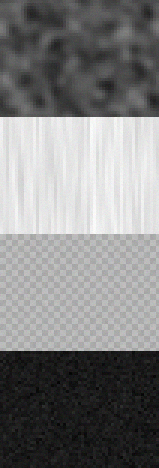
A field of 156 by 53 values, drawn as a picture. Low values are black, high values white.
It is made of 4 by 1 panels. Panel 1,1: low, blotchy. Panel 2,1: very high, streaked downward, faint in contrast. Panel 3,1: high, checkered, faint in contrast. Panel 4,1: very low, fine-grained, faint in contrast.
